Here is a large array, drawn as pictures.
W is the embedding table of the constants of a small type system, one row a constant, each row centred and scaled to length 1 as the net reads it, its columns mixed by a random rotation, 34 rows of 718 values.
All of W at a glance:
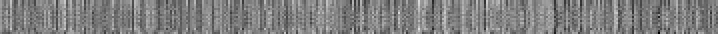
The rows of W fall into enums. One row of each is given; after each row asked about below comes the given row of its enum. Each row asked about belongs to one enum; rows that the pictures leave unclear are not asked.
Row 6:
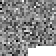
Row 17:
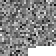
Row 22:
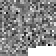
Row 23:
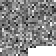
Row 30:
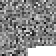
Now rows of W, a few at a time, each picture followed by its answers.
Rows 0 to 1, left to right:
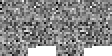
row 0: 6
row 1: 6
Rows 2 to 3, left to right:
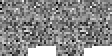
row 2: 6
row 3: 6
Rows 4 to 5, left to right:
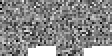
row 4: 6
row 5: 30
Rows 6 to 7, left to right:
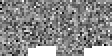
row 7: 22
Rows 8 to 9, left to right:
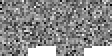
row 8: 6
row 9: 17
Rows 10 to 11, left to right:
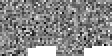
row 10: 30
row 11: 22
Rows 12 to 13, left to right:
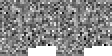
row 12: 22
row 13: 22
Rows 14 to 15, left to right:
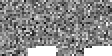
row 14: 30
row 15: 23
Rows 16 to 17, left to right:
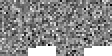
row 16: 22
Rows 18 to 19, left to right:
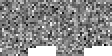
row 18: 23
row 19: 22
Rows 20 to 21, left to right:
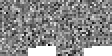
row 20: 22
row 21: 30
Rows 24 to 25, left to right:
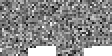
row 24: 23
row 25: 30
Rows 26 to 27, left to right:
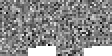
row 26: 22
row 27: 30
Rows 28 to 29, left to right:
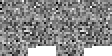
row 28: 6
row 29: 6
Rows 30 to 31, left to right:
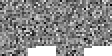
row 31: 17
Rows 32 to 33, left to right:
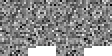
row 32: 17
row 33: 17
